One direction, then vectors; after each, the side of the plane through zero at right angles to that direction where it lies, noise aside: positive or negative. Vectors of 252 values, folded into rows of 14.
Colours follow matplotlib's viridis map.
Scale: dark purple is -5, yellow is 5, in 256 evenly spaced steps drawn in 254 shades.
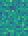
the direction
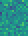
positive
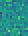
positive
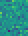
negative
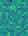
negative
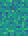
positive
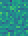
negative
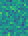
negative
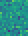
negative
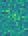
positive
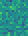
negative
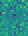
positive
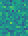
negative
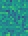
negative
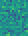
negative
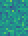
positive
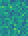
negative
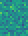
negative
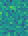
negative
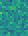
negative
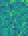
positive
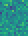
positive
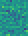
negative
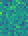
negative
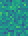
negative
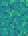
positive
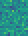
positive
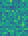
positive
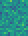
positive
